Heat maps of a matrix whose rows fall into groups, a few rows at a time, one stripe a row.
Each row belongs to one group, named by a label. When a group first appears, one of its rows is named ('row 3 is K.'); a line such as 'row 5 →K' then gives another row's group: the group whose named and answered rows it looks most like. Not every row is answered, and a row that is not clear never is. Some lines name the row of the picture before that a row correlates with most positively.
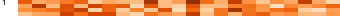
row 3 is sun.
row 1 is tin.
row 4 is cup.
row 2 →cup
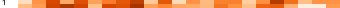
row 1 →sun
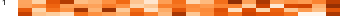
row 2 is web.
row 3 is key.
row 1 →web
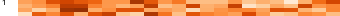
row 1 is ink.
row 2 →tin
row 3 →sun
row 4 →cup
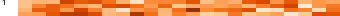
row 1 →cup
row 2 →sun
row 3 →tin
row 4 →ink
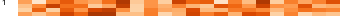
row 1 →web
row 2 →web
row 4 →cup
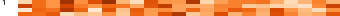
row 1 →cup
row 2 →ink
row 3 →sun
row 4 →key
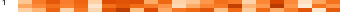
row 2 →sun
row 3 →web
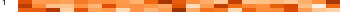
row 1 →ink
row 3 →key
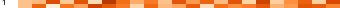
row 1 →web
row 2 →cup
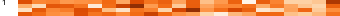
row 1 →ink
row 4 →ink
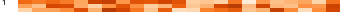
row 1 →ink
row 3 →sun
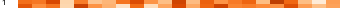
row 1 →key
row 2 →key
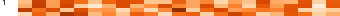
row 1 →web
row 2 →web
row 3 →key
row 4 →tin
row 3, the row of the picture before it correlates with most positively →2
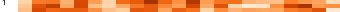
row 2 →tin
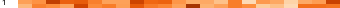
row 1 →ink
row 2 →tin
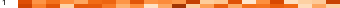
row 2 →key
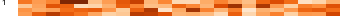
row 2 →web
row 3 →tin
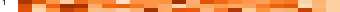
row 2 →sun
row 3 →tin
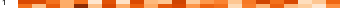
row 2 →key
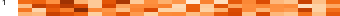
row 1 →web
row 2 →sun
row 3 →tin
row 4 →web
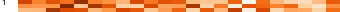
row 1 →ink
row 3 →web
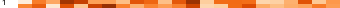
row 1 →tin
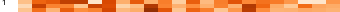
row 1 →sun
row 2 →cup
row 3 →cup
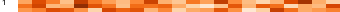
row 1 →tin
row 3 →sun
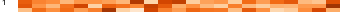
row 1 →key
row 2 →ink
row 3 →cup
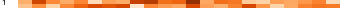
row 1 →tin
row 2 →cup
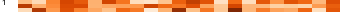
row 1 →web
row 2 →ink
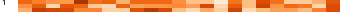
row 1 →ink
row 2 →web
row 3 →ink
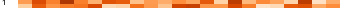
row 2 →tin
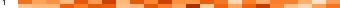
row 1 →key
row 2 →cup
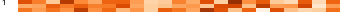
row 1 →web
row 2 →web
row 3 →key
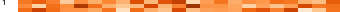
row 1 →key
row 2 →tin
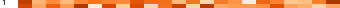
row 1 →ink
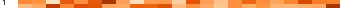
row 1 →cup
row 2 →ink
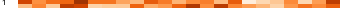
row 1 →ink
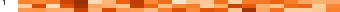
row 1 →sun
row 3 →key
